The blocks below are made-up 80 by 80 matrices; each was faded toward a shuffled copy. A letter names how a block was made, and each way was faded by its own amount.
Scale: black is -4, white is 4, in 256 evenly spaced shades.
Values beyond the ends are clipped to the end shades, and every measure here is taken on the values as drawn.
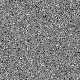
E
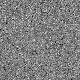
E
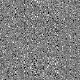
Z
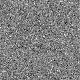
E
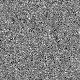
E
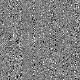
Z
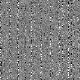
Z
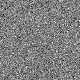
E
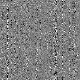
Z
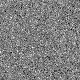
E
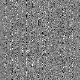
Z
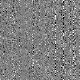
Z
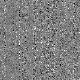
Z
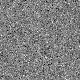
E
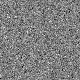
E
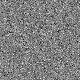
E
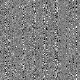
Z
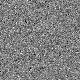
E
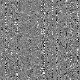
Z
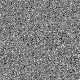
E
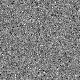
E
